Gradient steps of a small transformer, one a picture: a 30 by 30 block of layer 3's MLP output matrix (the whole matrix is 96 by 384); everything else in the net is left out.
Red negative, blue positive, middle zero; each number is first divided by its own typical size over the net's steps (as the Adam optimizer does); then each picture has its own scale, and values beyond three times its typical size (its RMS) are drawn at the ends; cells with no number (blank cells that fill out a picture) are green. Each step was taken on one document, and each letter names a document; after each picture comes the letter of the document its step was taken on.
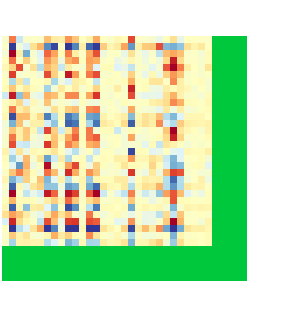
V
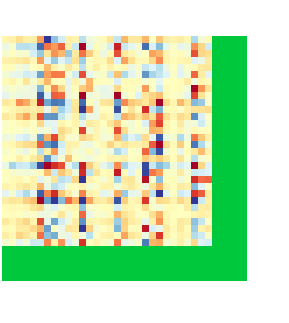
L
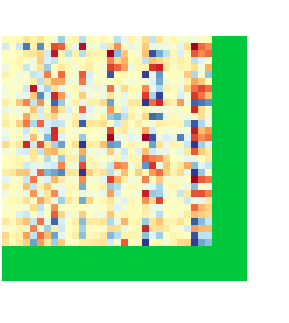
L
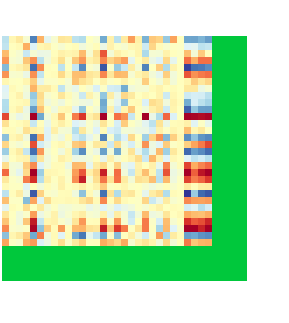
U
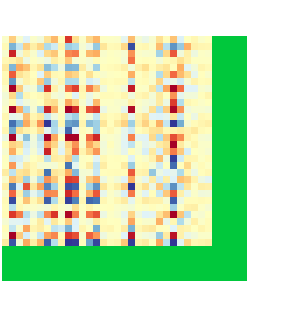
V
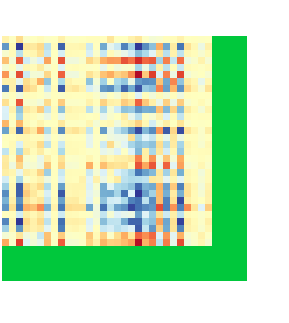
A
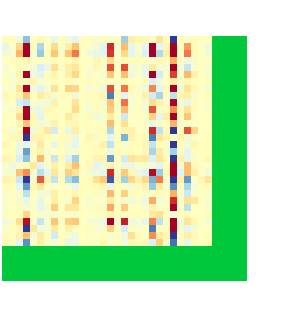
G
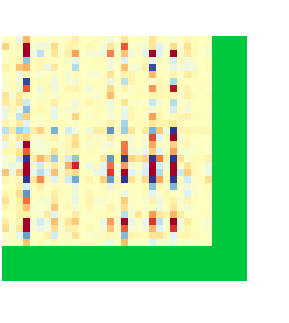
G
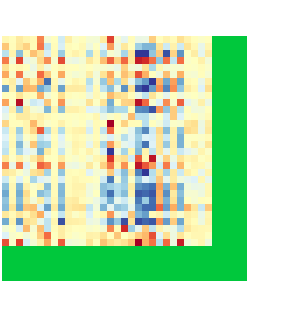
A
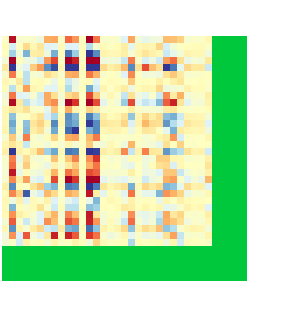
V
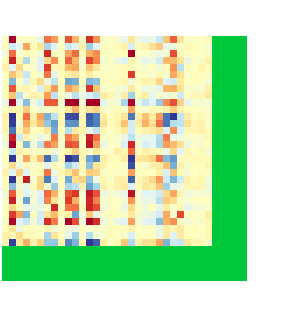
V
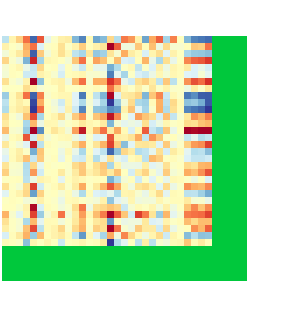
U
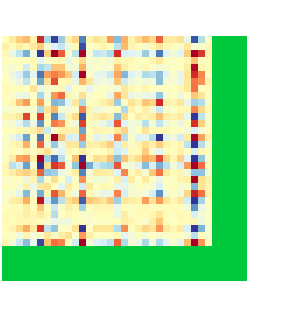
L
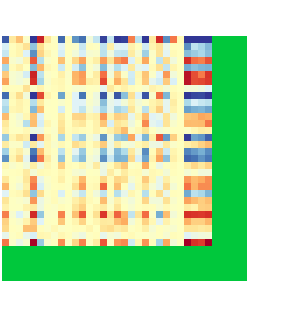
U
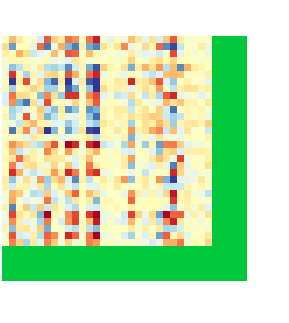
V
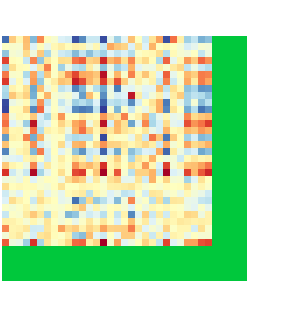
U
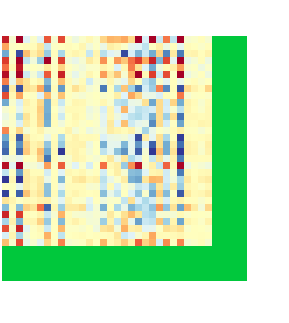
A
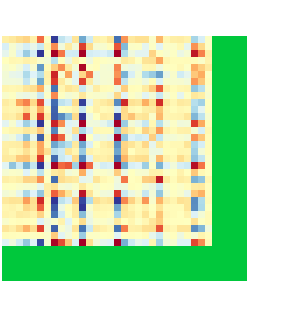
L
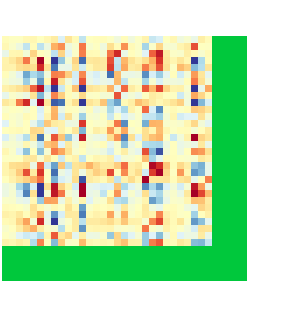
L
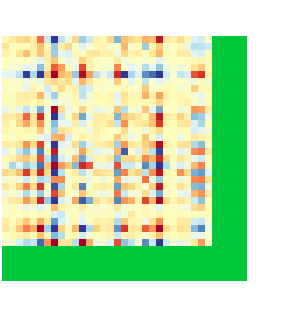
L
